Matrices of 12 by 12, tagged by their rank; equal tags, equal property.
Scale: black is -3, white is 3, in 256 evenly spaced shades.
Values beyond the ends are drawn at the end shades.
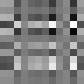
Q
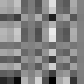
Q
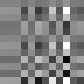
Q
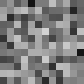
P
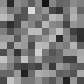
P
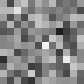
P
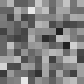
P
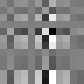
Q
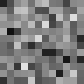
P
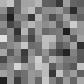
P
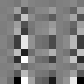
Q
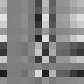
Q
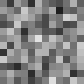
P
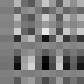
Q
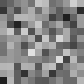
P
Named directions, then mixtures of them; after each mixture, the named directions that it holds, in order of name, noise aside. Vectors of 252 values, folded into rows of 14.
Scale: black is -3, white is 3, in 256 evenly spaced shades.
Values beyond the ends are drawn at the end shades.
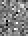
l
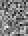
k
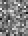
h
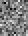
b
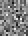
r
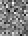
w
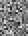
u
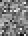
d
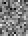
b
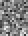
d, k, r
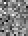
b, d, h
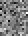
h, k, w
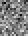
b, k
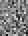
r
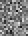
u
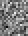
k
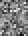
d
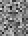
u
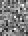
l, r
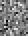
h, l, u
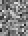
b, h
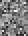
d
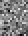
d, r, w
